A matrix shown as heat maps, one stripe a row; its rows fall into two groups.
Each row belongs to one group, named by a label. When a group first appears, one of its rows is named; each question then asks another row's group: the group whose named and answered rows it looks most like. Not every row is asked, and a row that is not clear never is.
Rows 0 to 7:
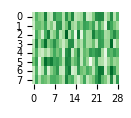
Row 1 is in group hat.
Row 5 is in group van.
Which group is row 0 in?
van
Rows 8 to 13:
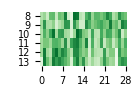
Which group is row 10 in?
van
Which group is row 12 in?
van
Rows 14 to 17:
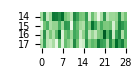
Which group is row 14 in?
van
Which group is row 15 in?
hat
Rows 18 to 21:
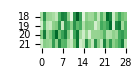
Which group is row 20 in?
van
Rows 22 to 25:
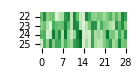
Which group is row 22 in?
hat
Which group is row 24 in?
van
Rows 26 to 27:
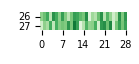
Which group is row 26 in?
van
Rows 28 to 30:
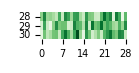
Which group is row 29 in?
van
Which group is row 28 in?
hat
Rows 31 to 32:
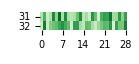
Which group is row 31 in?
van
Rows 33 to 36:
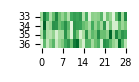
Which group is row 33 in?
van
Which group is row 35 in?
hat
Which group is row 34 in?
van
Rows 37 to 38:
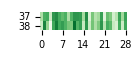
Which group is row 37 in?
van
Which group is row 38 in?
van
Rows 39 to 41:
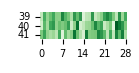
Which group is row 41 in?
hat
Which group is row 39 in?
van
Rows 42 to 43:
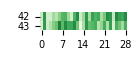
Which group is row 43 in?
hat
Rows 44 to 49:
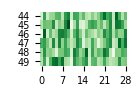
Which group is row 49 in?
van
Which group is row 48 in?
hat
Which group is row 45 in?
hat
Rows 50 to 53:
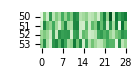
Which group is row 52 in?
hat
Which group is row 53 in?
van
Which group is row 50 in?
hat
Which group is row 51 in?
hat
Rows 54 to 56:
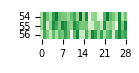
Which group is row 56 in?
hat
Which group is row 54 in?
van
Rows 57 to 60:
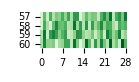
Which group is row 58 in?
van
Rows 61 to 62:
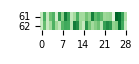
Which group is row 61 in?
hat
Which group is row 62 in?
hat
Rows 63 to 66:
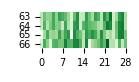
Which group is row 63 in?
hat
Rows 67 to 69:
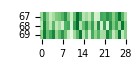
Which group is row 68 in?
hat
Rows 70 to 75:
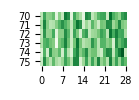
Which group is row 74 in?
hat
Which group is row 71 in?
van
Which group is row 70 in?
hat
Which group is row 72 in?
hat
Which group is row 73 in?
hat
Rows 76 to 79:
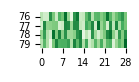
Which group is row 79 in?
van
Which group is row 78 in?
van
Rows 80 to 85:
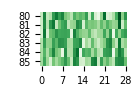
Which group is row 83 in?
van
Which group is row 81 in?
van
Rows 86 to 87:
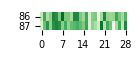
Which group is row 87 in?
van
